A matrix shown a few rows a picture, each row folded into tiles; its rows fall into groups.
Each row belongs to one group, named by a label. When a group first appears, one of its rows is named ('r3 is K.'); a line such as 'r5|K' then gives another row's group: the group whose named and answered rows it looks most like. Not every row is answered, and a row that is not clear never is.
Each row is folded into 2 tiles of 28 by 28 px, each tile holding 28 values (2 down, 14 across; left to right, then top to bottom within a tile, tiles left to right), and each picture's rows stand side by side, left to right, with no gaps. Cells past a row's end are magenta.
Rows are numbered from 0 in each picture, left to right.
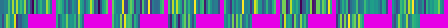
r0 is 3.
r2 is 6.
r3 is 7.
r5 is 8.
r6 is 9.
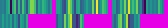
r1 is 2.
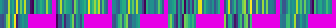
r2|3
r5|3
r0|3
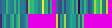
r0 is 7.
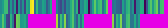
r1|8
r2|8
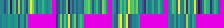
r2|3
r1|9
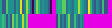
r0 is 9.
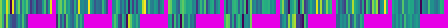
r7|6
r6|6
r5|2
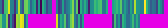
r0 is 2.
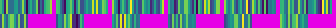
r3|6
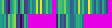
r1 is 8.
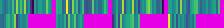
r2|9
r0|3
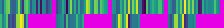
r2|3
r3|3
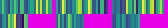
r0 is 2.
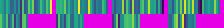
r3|3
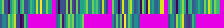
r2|6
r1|9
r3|2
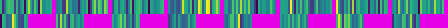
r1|8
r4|3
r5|6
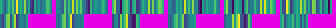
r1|3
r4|2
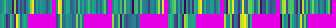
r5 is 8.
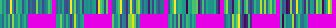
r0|6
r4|2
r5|6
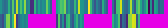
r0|3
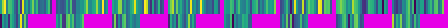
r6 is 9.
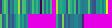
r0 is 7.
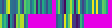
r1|2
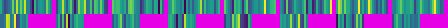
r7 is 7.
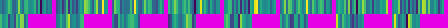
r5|7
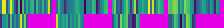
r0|8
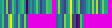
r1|2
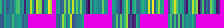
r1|3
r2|2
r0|6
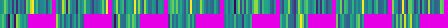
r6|7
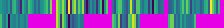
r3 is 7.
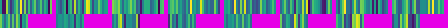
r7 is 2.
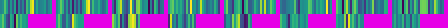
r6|6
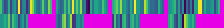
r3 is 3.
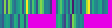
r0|7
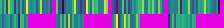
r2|9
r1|6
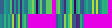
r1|2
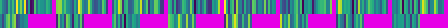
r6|8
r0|3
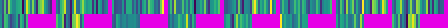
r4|9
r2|6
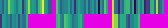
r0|7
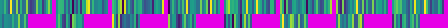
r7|8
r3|7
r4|8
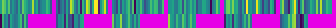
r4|8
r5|2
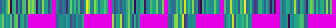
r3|3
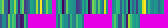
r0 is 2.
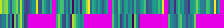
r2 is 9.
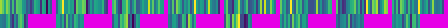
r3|7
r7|7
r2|2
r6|6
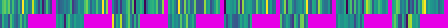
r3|6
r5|7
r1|9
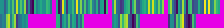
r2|2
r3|2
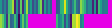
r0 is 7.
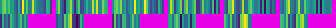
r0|8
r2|8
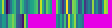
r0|2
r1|6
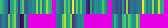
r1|3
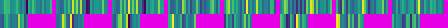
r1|3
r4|8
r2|3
